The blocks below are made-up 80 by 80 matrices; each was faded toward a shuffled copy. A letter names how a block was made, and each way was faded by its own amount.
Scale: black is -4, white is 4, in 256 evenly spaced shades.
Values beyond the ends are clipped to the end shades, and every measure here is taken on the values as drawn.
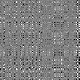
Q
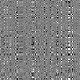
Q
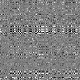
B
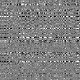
B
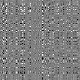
Q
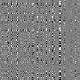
Q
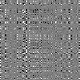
Q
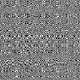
B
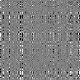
Q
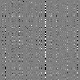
Q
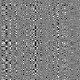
Q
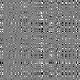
Q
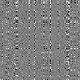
Q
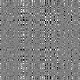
Q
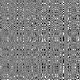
Q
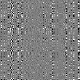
Q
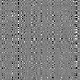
Q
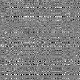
B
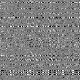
B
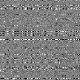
B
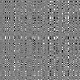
Q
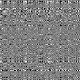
B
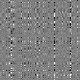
Q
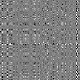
Q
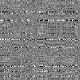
B
